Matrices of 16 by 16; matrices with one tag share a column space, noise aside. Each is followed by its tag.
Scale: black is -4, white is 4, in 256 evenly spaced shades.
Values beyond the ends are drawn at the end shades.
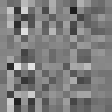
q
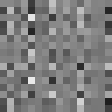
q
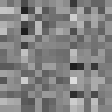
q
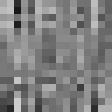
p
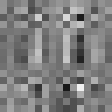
p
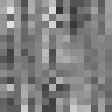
p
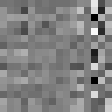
q
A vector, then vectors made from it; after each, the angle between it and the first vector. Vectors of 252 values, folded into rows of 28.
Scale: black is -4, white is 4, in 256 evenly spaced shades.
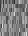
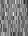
orthogonal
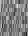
nearly opposite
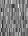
partly opposed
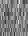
orthogonal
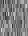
partly aligned
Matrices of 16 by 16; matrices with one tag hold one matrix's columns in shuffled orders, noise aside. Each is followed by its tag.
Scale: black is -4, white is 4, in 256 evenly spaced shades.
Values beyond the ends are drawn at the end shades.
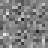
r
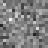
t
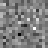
t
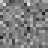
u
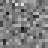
u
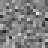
r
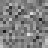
r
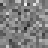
u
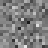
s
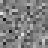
r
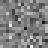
s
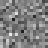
r
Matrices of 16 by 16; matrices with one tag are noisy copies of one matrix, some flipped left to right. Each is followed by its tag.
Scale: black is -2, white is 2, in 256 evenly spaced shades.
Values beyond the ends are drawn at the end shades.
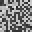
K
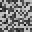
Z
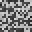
Z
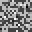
Z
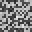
Z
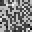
K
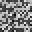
Z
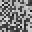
K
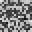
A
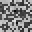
A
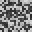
A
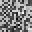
K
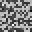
Z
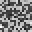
A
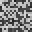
Z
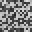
Z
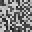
K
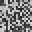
K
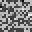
Z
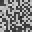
K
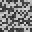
Z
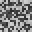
A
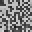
K
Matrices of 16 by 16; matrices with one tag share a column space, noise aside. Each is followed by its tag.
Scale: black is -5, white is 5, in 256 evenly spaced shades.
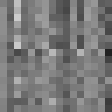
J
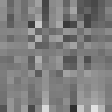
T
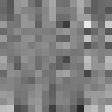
T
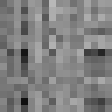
J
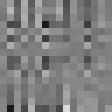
T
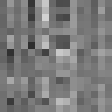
J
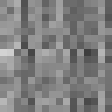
J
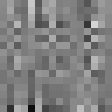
T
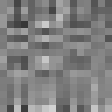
T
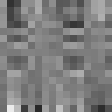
T
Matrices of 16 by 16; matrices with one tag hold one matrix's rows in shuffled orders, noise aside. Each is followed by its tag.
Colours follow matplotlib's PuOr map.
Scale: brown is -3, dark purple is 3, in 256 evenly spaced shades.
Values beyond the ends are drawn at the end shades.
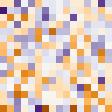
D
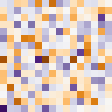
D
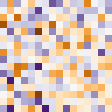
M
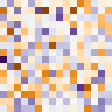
D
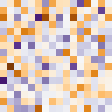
D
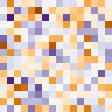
M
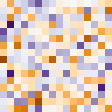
M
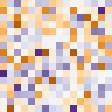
D
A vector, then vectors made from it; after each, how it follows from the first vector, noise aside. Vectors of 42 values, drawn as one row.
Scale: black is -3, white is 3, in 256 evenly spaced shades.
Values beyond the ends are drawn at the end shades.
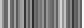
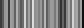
negated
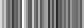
wrapped around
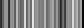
negated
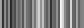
wrapped around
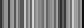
negated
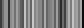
negated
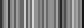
negated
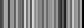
negated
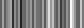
wrapped around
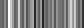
wrapped around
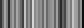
negated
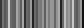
sign-scrambled
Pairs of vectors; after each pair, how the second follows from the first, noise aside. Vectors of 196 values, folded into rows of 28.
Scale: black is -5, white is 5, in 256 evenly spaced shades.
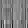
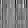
reversed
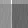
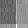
reversed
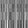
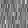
shuffled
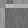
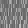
shuffled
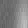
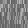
shuffled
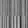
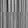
reversed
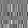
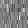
shuffled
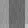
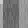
reversed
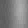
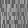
shuffled
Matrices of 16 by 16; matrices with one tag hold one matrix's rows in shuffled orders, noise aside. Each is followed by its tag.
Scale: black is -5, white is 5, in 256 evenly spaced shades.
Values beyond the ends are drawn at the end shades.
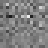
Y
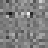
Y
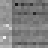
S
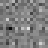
Y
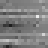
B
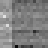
S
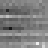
B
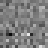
Y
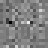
Y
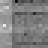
S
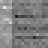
S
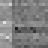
S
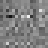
Y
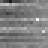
B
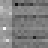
S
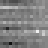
B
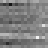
B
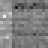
S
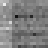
S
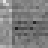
S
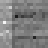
S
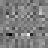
Y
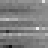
B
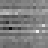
B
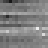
B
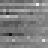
B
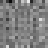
Y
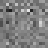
Y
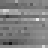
B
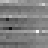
B
